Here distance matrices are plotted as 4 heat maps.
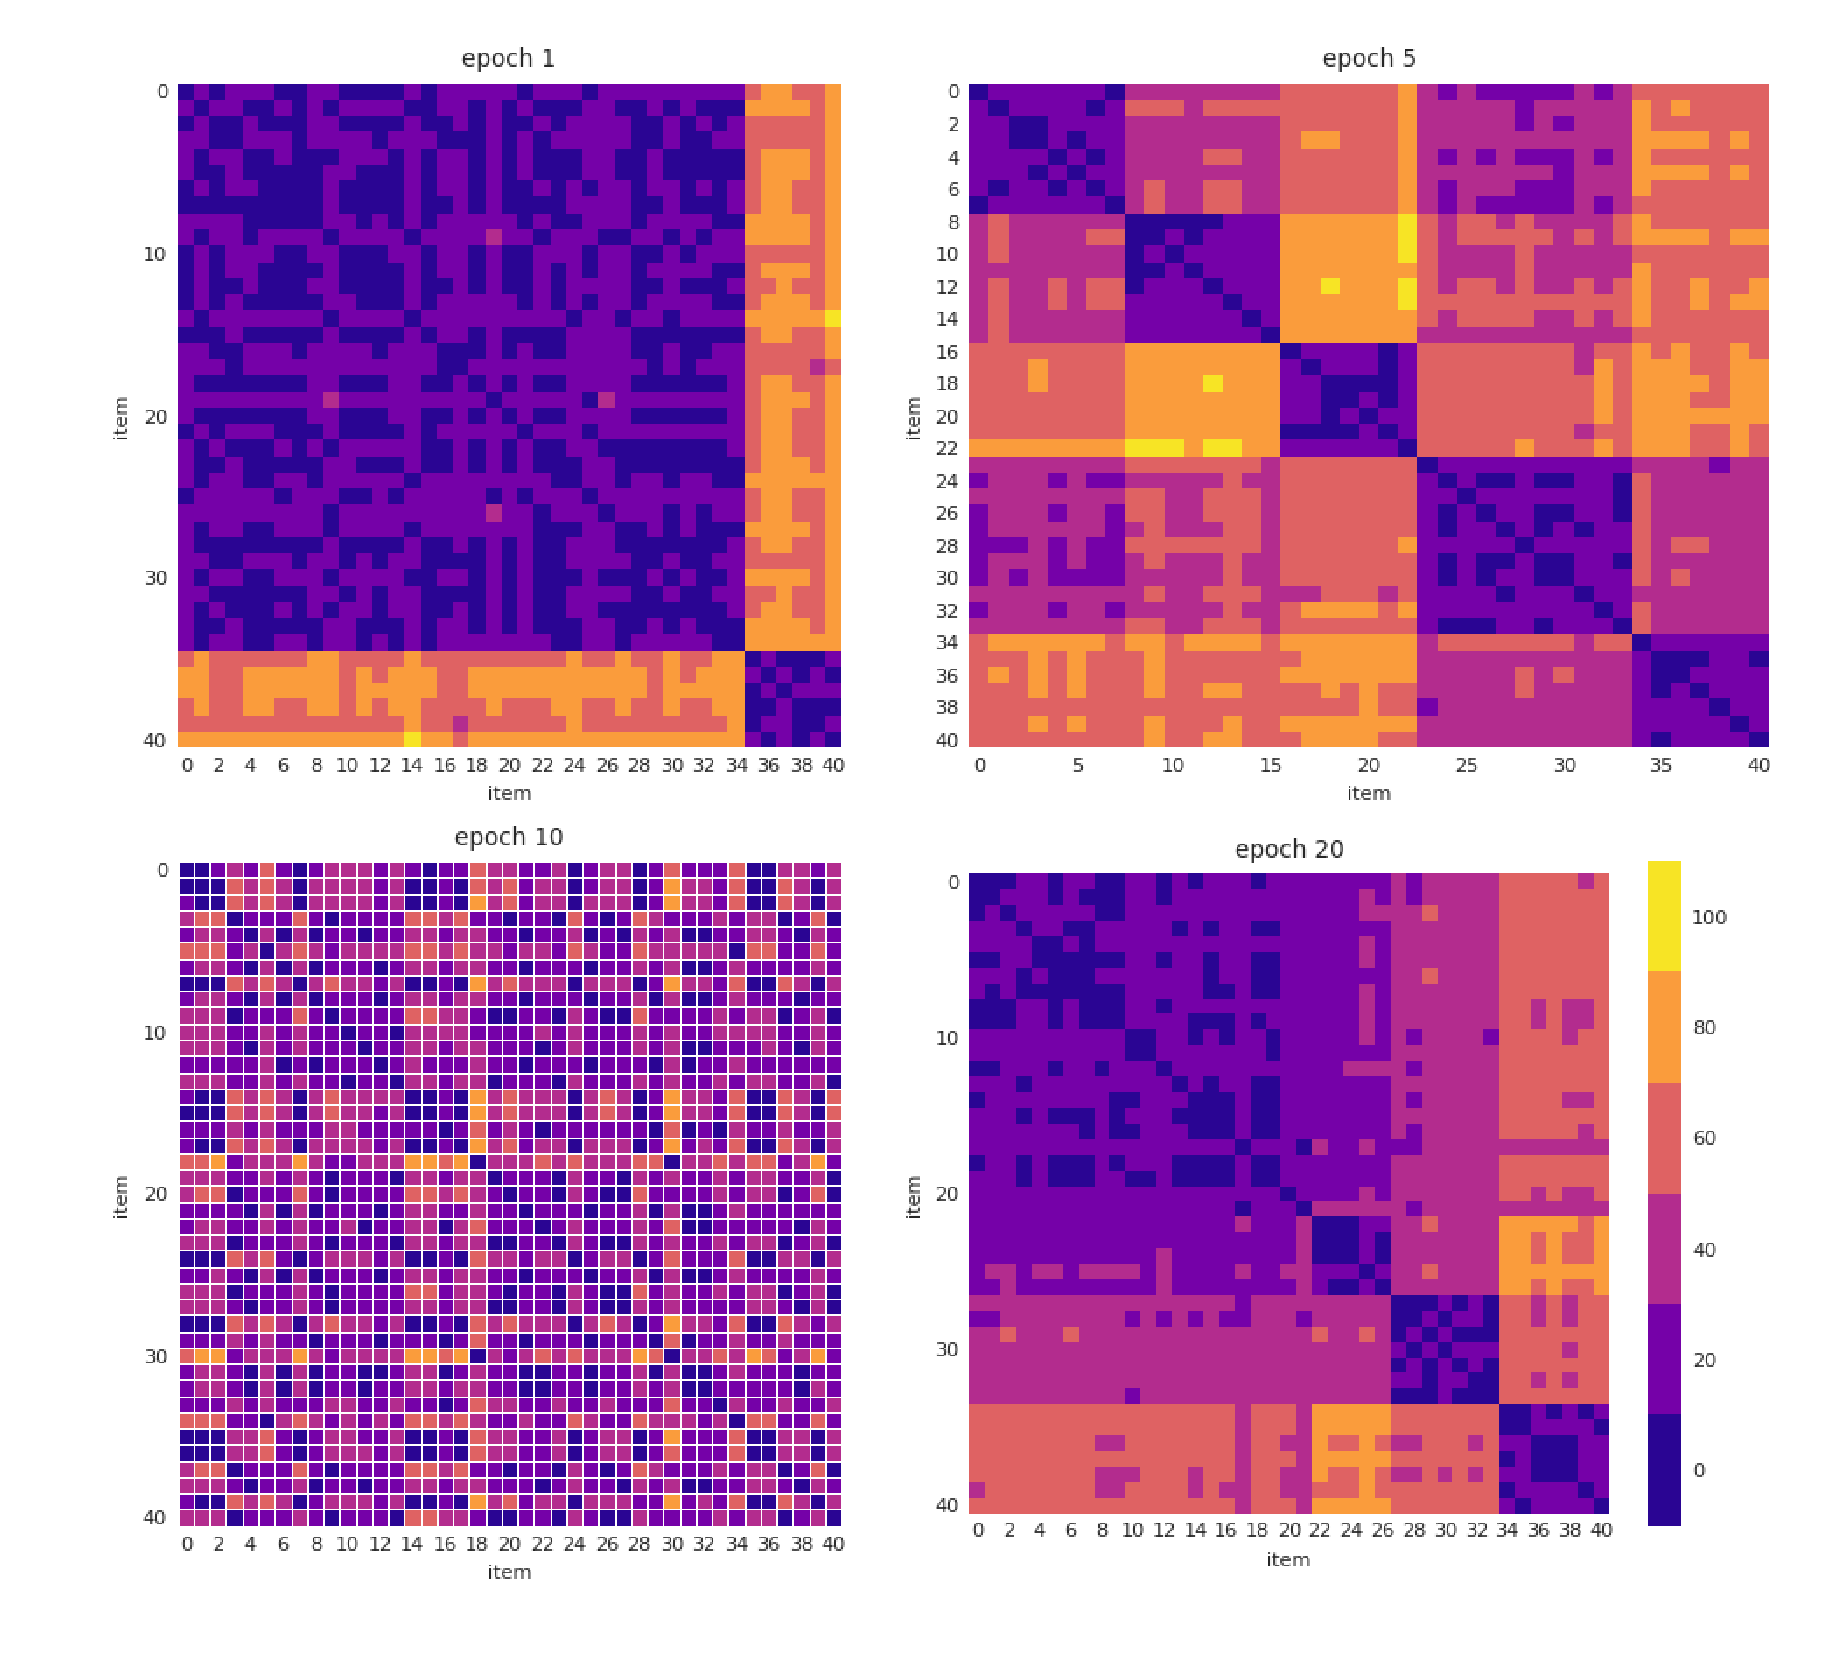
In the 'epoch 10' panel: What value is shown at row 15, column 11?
40
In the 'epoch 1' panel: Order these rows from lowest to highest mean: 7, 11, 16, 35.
7, 11, 16, 35
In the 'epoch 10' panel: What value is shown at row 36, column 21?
20
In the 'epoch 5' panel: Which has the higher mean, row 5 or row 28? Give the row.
5
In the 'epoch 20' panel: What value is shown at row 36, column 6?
60
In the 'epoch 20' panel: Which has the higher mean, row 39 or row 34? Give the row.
34
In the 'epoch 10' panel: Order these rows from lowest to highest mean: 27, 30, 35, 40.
27, 40, 35, 30
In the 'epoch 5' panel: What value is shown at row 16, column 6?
60
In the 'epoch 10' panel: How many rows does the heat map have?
41
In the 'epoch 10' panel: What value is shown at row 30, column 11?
40
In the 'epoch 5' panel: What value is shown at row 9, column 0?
40
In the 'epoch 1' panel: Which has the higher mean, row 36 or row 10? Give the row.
36
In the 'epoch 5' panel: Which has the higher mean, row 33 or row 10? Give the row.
10
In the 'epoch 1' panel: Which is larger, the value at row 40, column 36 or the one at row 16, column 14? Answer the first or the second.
the second
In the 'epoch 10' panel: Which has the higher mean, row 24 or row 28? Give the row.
28
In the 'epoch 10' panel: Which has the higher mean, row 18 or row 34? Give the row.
18
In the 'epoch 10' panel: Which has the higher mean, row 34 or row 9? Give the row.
34
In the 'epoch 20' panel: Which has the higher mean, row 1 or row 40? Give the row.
40
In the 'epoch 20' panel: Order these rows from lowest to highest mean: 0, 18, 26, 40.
18, 0, 26, 40
